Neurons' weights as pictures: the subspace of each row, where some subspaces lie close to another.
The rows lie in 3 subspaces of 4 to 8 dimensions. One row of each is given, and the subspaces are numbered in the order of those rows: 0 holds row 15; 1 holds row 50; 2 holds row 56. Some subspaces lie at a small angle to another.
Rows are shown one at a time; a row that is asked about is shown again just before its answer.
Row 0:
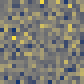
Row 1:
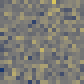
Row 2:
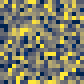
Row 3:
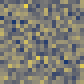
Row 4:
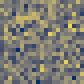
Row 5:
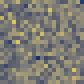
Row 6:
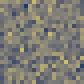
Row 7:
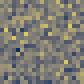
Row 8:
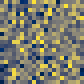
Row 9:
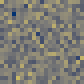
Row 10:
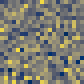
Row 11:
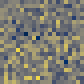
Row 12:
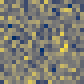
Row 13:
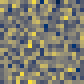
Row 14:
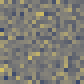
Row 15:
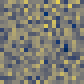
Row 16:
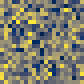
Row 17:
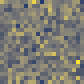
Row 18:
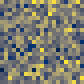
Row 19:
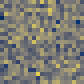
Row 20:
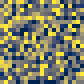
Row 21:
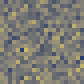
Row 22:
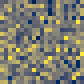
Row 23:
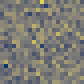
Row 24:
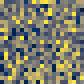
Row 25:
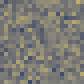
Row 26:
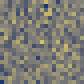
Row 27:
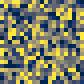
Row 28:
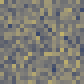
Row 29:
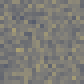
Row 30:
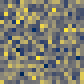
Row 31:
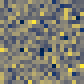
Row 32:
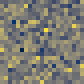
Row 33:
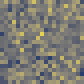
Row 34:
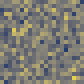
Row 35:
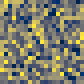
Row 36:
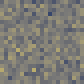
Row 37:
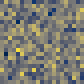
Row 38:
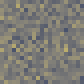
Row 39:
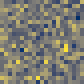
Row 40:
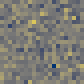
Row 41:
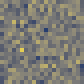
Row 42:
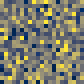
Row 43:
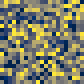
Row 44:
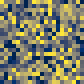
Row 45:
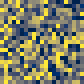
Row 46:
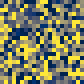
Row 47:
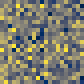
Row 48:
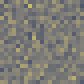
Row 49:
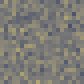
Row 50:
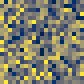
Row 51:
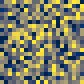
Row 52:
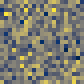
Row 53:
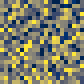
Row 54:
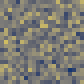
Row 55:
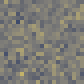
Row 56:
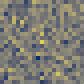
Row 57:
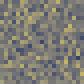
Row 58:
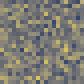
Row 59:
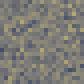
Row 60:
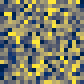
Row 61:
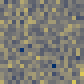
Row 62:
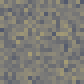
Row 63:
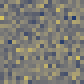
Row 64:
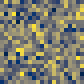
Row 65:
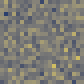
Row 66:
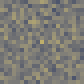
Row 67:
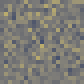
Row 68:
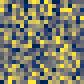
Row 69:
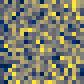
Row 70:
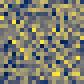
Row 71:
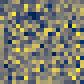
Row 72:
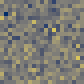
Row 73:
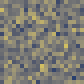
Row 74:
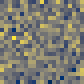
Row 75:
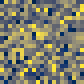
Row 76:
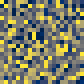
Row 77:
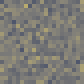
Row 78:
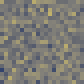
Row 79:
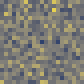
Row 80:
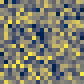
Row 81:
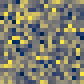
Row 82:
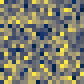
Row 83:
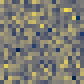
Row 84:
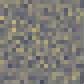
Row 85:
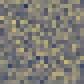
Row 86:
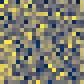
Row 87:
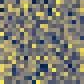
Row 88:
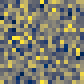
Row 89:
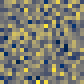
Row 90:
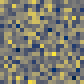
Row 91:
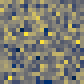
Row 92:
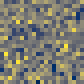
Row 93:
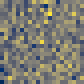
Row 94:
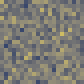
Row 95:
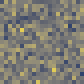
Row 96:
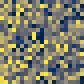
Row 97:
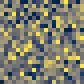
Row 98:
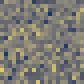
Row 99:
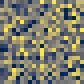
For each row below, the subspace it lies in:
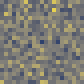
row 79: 2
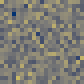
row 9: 1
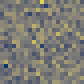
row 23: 1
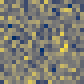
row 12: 2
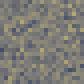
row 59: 2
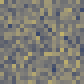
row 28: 1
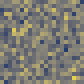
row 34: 2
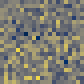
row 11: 1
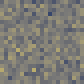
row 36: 0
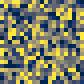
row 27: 1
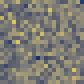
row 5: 2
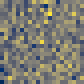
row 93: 0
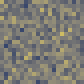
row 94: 2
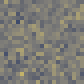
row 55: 0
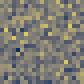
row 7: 1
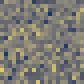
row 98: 0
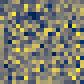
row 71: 1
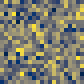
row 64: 0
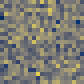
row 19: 1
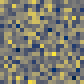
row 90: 1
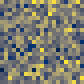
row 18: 0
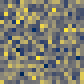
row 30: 0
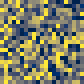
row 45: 1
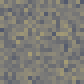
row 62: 2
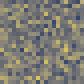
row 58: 0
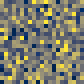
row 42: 0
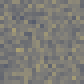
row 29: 1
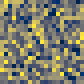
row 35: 1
